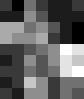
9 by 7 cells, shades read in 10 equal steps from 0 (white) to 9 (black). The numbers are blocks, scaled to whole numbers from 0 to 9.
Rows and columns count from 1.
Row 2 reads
8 8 4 6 8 8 8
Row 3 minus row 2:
-5 -5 1 -2 -2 0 1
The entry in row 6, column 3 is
4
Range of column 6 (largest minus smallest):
8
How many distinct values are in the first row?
4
